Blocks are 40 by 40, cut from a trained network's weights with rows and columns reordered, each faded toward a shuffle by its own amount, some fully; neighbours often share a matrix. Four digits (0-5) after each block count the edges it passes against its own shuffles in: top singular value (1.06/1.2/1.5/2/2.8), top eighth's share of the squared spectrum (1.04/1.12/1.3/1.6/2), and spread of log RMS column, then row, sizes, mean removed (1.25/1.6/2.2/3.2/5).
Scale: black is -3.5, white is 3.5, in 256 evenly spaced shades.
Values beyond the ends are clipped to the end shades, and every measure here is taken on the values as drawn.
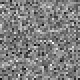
0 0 0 1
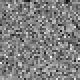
0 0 0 0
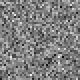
0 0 0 0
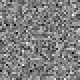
0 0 0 0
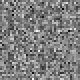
3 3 1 1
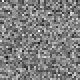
2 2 0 1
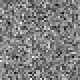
0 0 0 0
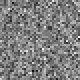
0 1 0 0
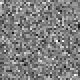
0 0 0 0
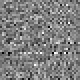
3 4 1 2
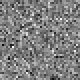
0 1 0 0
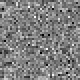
2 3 1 0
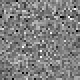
2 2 0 0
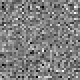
3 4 1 2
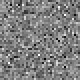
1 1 0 0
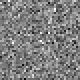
2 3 0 0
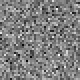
1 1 0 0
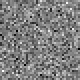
1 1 0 0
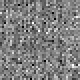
2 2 0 1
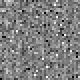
1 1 0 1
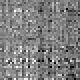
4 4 1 3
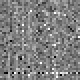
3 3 0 1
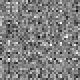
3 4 2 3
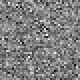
0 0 0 0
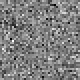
1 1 0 0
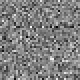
2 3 0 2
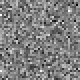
0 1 1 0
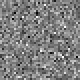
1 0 0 0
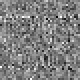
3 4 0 2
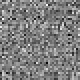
3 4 1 2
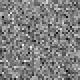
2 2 0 0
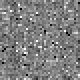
1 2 0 1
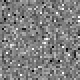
0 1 0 0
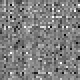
2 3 0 2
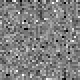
1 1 0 1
